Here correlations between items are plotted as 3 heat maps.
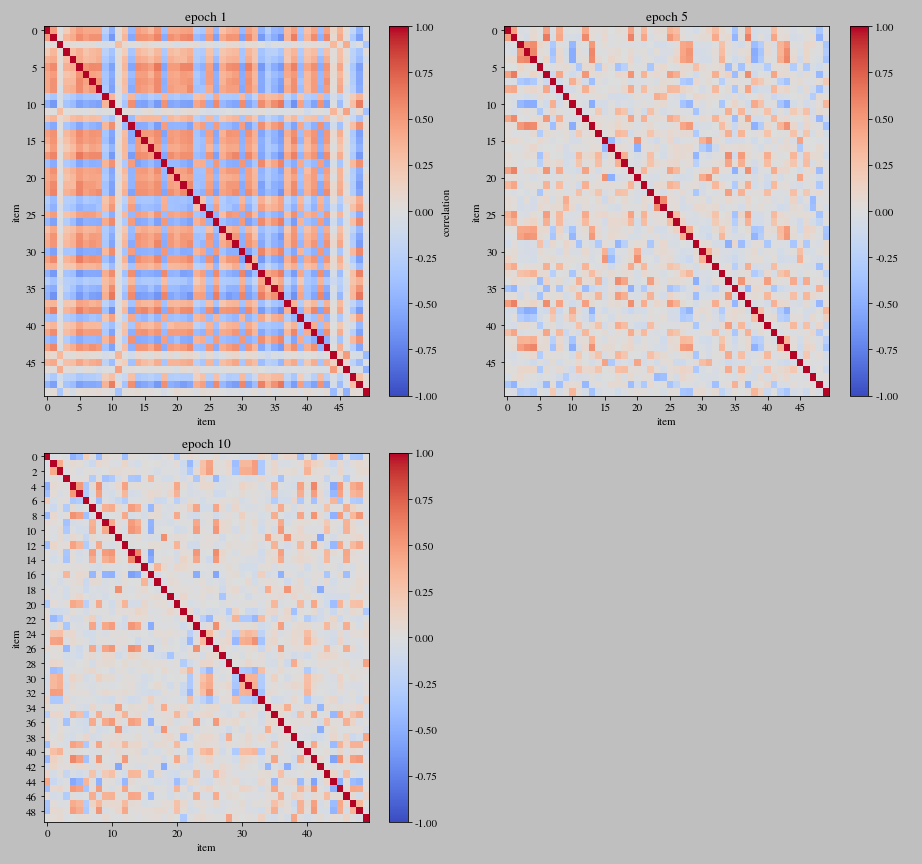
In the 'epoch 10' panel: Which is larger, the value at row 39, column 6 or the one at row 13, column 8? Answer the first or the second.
the second
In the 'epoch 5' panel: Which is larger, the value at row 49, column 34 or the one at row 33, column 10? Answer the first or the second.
the first
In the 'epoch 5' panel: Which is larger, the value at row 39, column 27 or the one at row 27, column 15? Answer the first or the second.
the second
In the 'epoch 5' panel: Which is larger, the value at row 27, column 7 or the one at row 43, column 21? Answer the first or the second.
the second
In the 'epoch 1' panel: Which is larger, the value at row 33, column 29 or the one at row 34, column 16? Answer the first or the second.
the second
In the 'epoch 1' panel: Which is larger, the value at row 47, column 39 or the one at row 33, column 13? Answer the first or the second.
the second
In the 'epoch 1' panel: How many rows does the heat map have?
50
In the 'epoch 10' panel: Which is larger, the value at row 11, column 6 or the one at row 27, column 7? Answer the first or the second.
the second
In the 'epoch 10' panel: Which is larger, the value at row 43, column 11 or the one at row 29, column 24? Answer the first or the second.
the first
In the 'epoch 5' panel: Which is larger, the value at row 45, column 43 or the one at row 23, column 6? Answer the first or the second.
the second
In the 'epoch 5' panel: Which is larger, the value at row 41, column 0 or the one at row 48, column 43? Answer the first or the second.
the first
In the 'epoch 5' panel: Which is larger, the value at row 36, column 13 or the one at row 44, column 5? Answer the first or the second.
the first
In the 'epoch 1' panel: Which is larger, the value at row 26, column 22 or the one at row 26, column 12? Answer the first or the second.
the second
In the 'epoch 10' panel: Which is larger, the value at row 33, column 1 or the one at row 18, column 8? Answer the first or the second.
the second
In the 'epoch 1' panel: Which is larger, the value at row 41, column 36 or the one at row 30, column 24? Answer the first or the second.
the second
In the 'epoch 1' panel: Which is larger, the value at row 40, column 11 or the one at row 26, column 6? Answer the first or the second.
the first
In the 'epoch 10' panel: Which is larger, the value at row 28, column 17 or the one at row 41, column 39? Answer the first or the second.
the second
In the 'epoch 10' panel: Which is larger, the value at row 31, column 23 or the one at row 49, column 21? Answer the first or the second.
the first
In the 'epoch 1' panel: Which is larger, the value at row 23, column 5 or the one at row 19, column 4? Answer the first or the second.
the second
